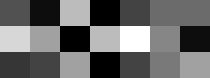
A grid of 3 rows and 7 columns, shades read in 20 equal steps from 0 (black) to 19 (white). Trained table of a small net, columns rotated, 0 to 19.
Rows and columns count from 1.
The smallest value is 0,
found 3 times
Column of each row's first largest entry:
3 5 3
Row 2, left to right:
16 12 0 14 19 10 1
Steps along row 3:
up up down up up up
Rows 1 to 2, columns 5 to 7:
5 8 8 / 19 10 1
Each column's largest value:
16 12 14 14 19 10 12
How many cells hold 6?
1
